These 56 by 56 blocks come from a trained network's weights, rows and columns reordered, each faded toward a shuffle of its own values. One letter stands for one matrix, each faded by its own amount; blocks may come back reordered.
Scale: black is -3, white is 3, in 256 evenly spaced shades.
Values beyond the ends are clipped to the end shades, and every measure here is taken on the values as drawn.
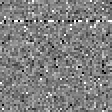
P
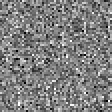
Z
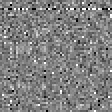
P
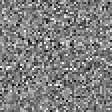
Z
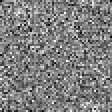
Z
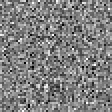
Z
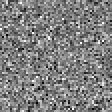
Z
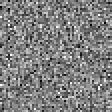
Z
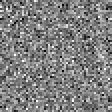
Z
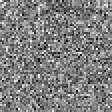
Z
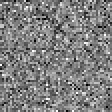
Z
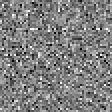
P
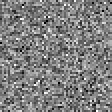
Z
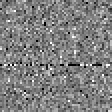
P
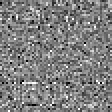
P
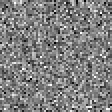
Z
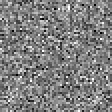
Z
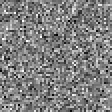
Z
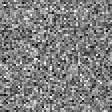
Z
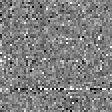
P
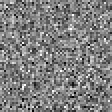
Z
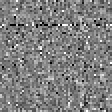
P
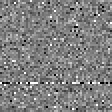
P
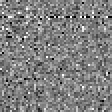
P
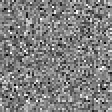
Z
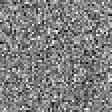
Z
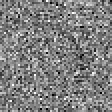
Z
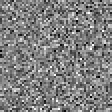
Z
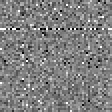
P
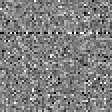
P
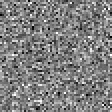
Z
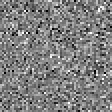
P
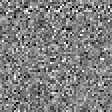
P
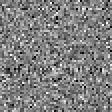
P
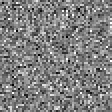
Z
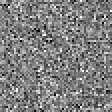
Z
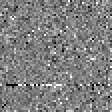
P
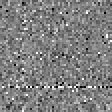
P
